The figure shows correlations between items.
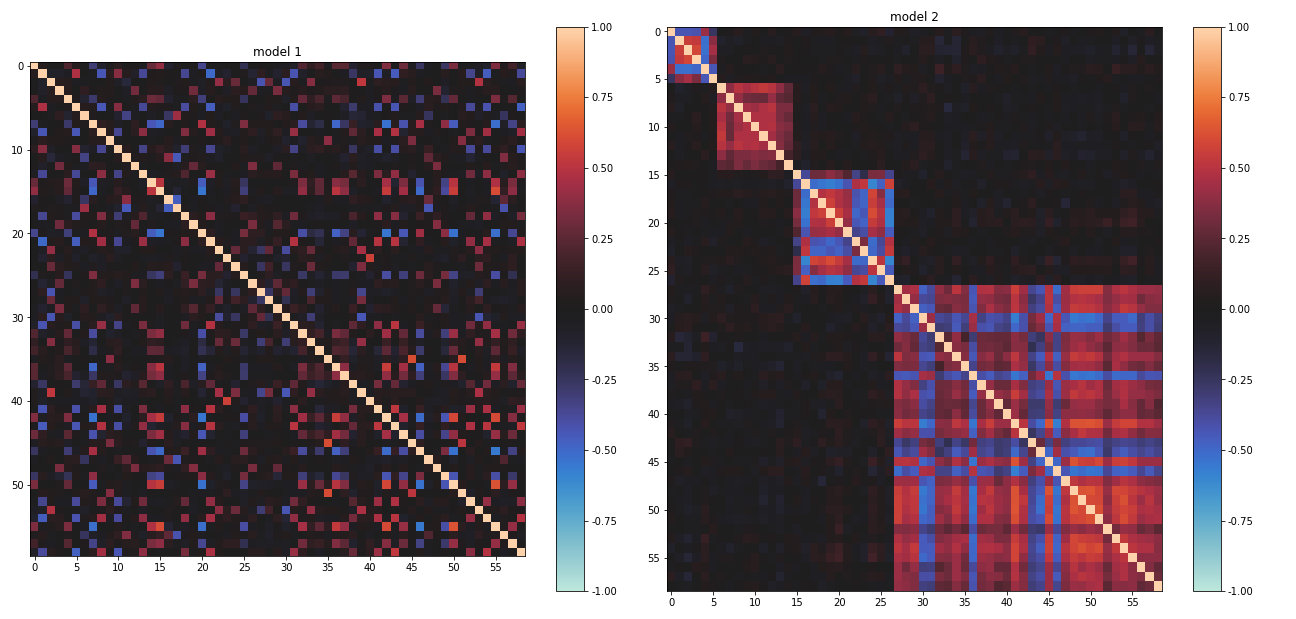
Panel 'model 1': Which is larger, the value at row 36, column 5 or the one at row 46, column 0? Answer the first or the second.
the first
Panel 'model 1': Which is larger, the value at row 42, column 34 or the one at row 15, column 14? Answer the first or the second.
the second
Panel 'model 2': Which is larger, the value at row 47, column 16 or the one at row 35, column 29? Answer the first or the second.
the second
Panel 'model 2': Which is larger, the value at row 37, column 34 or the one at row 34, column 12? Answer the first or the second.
the first
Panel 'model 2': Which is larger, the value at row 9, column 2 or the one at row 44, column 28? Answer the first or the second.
the first
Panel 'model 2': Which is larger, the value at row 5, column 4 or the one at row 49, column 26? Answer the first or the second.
the second
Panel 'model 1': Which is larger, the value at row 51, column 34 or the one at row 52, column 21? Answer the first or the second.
the second
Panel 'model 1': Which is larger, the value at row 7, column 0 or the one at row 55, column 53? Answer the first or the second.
the second
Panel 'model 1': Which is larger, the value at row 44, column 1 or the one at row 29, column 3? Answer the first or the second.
the second
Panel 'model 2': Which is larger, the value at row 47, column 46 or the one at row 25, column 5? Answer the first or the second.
the second
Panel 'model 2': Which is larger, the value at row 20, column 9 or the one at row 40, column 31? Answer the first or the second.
the first
